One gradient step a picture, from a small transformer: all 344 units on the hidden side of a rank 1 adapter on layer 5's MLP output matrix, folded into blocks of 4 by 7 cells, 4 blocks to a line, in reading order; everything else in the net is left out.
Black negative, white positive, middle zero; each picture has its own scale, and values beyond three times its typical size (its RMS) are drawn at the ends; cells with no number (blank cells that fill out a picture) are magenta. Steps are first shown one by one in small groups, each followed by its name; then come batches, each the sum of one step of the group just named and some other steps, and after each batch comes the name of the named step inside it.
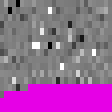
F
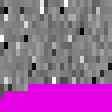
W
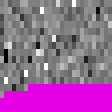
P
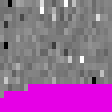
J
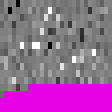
F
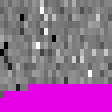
W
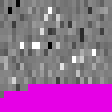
F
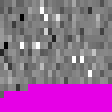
W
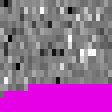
J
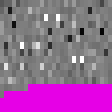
J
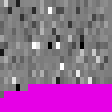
W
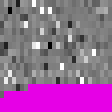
F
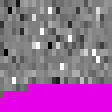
F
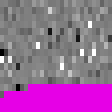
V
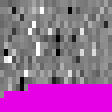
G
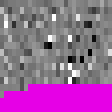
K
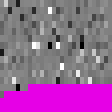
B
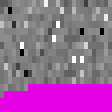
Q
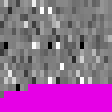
B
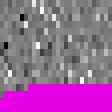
K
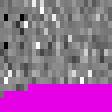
K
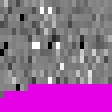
B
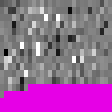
G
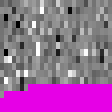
G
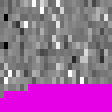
Q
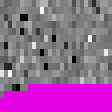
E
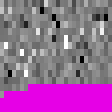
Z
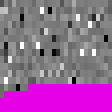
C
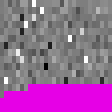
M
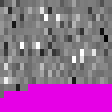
C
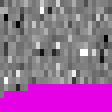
C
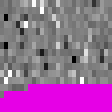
E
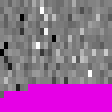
M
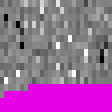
M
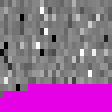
C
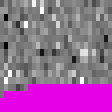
C
